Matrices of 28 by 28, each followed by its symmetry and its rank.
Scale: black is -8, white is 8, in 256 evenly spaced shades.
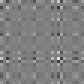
symmetric, rank one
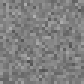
neither, full rank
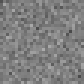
neither, full rank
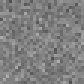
neither, full rank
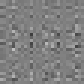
neither, rank three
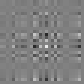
symmetric, rank one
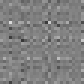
neither, rank three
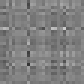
antisymmetric, rank two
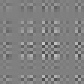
symmetric, rank one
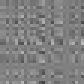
antisymmetric, rank two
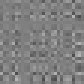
antisymmetric, rank two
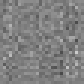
neither, rank five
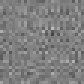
neither, rank five
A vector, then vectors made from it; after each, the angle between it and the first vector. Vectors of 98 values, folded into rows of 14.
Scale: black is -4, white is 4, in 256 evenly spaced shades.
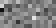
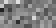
nearly parallel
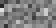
nearly opposite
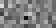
partly aligned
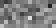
partly opposed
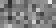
partly aligned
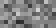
partly aligned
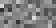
nearly parallel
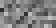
partly aligned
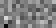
partly opposed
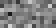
partly opposed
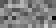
partly opposed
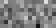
partly aligned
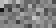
nearly parallel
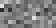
nearly parallel
